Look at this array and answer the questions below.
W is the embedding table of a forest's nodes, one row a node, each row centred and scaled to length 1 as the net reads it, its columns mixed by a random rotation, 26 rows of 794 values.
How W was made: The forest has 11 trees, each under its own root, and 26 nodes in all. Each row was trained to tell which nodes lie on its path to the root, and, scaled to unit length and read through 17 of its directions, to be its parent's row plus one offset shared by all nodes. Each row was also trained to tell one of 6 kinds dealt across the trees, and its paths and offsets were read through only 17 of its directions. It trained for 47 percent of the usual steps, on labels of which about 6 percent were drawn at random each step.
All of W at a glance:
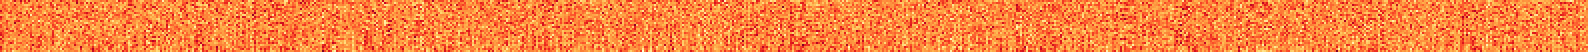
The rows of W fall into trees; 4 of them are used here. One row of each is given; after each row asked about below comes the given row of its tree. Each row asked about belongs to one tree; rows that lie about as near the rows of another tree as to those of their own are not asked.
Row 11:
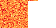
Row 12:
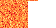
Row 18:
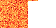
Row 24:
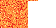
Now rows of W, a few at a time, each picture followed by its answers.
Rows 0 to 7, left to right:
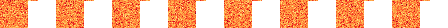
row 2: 11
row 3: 18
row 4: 11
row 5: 24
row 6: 12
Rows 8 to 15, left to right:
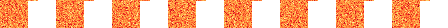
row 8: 12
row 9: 24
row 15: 12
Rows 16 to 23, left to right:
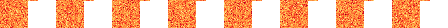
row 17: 12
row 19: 24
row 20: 18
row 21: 12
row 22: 18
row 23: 24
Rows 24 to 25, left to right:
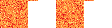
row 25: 24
